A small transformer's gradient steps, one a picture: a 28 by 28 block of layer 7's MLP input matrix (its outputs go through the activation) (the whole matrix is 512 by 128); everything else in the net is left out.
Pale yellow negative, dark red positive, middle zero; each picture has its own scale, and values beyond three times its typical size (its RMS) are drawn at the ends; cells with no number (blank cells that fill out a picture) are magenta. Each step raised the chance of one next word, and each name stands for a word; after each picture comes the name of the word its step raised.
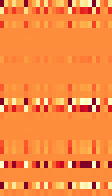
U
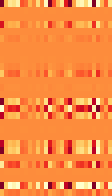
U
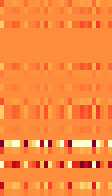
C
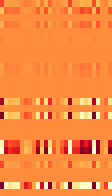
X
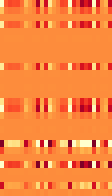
C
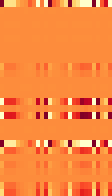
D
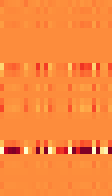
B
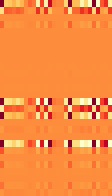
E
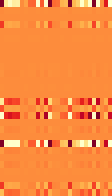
D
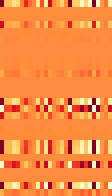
U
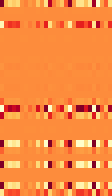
E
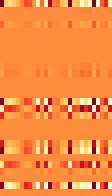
U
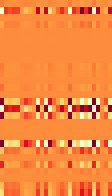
E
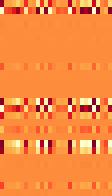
E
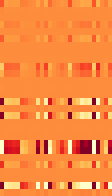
X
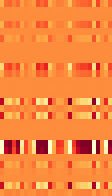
X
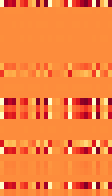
C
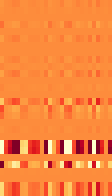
B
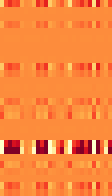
B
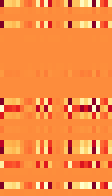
U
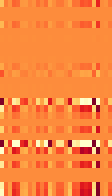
E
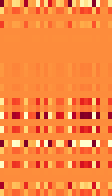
D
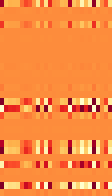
U
